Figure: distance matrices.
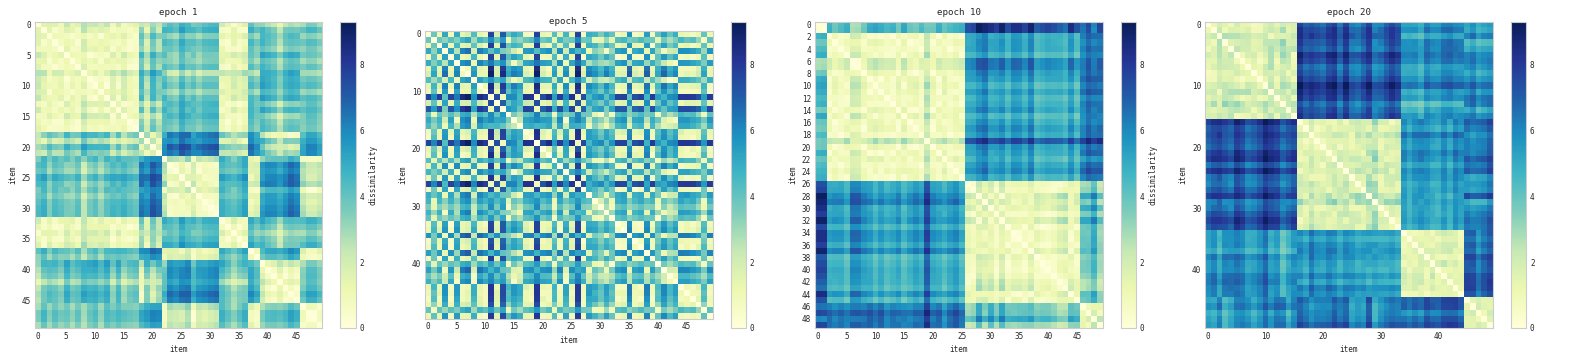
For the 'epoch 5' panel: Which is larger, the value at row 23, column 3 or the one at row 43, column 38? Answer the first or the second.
the first
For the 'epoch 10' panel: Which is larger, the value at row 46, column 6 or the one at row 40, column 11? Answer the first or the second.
the first
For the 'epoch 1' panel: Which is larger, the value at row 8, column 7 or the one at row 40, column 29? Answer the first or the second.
the second
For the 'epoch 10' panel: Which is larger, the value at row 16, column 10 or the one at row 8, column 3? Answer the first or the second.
the first
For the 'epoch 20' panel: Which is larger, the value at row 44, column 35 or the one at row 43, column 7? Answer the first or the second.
the second
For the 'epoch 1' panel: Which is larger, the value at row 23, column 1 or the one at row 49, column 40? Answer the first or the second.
the first
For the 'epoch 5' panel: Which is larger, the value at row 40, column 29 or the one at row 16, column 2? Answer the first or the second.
the second
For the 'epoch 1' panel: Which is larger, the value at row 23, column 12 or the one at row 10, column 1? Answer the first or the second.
the first
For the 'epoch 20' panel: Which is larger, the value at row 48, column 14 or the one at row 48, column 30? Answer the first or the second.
the second
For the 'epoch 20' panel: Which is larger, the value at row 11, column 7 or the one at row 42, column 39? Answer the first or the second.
the first
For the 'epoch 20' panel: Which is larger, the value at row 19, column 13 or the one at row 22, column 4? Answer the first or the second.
the second
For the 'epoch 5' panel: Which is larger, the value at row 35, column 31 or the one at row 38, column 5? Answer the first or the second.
the second
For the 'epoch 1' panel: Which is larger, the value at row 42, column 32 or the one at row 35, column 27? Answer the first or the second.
the second
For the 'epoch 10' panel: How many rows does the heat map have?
50
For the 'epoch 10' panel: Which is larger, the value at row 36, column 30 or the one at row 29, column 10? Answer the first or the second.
the second
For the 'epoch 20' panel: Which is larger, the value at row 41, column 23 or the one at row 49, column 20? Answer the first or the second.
the second
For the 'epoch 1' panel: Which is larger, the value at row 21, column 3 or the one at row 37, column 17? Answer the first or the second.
the second
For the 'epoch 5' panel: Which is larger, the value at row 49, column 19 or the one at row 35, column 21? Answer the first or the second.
the first
